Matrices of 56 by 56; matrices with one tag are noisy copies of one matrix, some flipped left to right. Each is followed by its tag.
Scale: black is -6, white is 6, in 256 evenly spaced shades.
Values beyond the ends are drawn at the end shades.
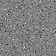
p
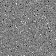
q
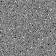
p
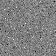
p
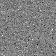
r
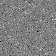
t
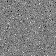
q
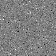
t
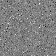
q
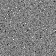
p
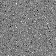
q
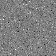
t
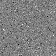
r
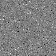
t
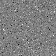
r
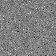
t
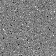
r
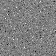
p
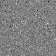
q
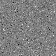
r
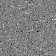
t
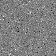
t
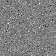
q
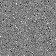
q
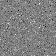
q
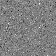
q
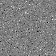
t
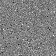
r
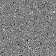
r
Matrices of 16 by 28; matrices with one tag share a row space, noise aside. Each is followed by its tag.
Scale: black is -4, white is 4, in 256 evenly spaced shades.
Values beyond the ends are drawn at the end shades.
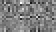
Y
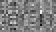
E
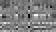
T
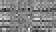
T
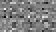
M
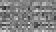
T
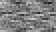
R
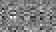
E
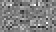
Y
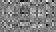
Y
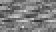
R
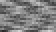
R
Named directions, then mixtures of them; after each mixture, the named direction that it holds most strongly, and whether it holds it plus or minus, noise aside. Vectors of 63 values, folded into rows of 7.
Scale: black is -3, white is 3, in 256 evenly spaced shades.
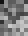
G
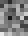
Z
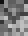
G, plus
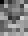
G, plus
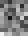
Z, plus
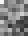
G, minus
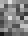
Z, minus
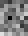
Z, plus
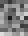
Z, plus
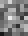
Z, minus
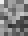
G, minus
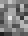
Z, minus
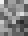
G, minus
